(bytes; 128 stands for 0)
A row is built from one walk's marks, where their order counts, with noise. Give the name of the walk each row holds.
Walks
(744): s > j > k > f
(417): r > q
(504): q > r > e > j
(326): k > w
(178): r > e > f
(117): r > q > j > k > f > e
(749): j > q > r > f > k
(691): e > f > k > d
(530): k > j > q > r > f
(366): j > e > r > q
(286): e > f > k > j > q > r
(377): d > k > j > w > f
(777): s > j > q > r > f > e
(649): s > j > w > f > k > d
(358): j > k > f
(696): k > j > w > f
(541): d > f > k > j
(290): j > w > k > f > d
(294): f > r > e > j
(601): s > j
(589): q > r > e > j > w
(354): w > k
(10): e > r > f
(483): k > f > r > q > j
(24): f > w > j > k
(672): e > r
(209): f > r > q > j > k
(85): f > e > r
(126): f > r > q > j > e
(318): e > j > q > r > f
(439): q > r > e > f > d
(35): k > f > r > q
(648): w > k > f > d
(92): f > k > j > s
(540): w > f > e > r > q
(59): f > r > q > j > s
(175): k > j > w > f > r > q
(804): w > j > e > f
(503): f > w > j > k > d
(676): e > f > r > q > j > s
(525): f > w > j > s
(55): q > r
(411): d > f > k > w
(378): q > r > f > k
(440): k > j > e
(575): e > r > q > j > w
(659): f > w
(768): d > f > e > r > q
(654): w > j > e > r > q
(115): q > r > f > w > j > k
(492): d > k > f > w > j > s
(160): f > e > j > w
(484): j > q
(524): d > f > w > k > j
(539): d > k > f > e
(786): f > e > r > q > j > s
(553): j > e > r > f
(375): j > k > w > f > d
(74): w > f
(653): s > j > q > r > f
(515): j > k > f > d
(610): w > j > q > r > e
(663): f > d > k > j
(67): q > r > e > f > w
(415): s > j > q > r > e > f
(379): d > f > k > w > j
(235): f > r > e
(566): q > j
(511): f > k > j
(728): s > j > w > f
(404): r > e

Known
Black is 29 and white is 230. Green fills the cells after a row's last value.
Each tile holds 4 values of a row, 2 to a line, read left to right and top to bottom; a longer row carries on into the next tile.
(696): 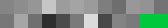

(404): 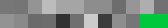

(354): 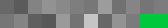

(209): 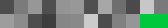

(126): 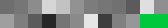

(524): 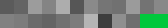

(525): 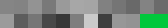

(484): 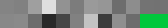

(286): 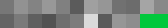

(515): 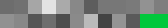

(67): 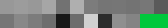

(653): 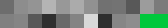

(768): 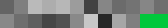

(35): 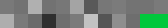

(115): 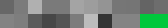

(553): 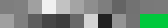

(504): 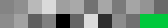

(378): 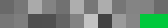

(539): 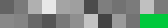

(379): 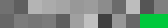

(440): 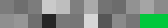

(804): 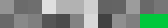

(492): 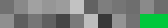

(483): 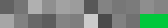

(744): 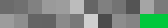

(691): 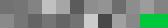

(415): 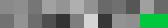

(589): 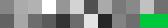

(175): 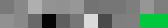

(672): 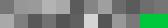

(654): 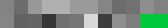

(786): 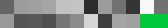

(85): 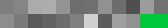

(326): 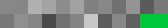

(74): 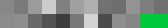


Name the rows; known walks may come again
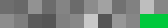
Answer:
(511)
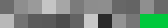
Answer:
(10)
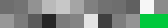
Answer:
(126)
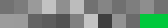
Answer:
(358)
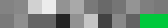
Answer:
(375)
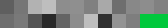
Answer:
(749)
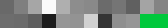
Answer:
(777)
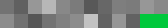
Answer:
(648)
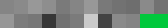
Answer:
(659)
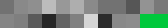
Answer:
(653)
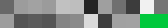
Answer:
(786)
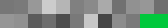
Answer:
(566)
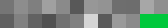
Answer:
(286)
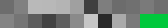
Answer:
(768)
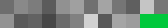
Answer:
(92)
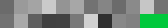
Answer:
(377)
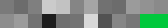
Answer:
(440)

